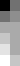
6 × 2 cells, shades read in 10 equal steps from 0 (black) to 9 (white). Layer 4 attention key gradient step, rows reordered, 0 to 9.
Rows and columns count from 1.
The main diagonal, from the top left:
0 5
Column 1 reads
0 4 6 7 8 9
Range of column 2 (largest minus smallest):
3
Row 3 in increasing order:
6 6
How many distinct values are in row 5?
2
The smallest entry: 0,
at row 1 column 1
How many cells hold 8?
1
